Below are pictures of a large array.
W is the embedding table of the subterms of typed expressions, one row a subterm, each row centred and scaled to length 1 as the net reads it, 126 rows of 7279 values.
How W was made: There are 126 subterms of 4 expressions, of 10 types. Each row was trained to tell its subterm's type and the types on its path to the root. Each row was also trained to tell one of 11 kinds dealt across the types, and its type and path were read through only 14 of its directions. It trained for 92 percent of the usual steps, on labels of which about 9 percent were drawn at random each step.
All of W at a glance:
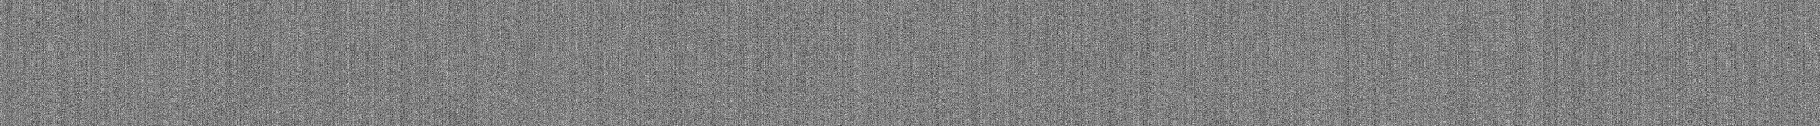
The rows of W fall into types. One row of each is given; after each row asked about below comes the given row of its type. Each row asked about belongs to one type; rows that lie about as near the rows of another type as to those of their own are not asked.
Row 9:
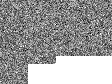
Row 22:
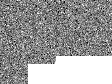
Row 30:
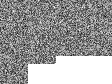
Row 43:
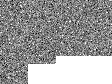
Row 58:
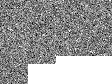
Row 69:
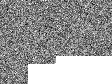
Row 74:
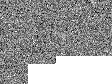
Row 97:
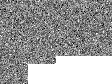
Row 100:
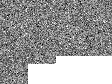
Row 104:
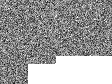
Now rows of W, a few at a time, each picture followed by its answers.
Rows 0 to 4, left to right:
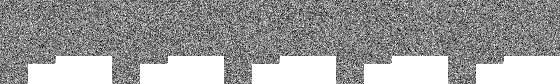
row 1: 30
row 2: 43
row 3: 97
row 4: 9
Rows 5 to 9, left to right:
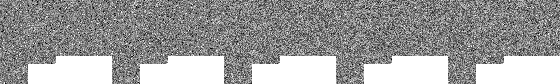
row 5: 9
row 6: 30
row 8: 30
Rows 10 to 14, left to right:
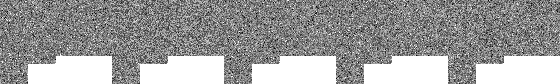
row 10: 9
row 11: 100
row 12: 22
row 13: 100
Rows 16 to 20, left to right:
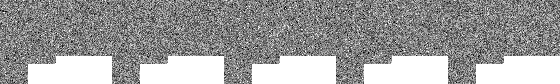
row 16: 104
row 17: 104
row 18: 9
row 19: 100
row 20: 100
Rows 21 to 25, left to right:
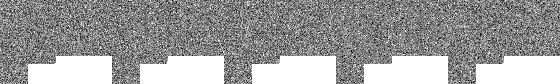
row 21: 100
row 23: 69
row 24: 58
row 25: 22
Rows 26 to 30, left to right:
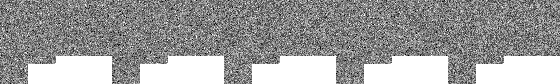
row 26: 104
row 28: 69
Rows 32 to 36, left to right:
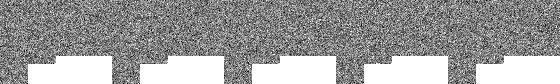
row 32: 69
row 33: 43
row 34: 104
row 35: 69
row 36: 104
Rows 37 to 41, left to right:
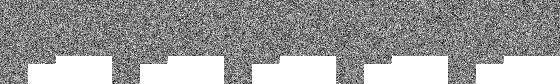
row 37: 104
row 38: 43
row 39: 69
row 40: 69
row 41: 74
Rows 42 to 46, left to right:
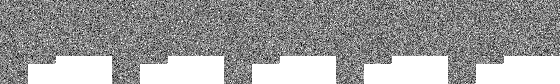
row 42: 104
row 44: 9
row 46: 97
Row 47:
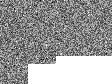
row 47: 9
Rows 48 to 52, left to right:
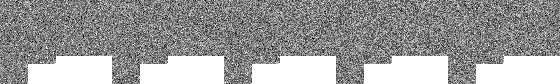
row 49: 97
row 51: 69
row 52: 74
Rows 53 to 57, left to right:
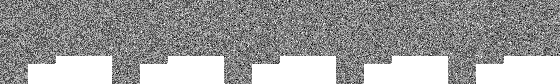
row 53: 100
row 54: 74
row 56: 30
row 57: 30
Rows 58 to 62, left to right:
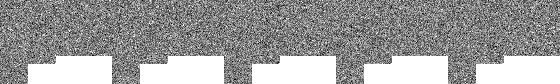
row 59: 74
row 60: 30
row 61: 100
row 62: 97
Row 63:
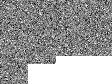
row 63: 100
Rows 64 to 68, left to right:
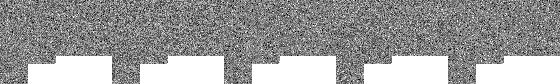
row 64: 97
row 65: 97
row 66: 22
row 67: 100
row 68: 58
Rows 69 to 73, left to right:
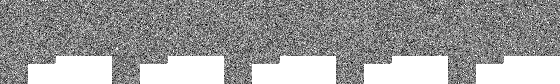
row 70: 100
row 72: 30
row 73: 58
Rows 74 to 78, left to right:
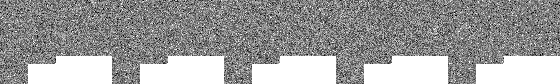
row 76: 9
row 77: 30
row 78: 58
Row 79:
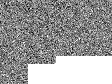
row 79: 22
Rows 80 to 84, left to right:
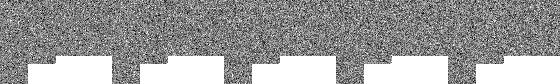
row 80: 30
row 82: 100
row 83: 97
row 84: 104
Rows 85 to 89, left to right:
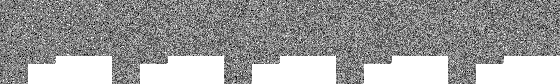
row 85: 58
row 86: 100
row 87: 43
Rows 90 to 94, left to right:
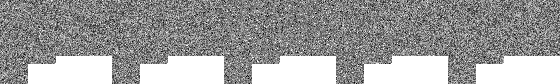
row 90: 100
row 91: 74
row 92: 58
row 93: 97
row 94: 22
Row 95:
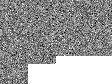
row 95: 9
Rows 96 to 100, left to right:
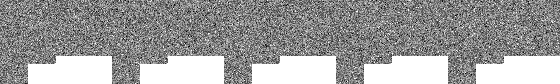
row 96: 30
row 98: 30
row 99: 9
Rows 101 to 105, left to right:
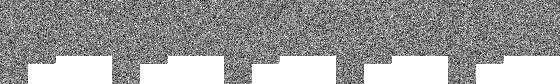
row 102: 43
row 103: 22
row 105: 100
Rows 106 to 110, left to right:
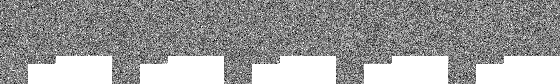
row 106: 69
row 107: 69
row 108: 97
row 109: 74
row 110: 43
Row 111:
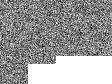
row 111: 30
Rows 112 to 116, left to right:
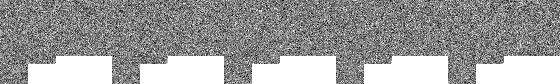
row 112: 9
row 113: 69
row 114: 74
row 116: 9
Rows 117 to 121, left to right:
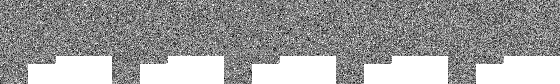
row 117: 74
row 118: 97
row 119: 69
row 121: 22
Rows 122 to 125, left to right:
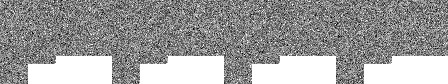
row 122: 30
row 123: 22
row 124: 30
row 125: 9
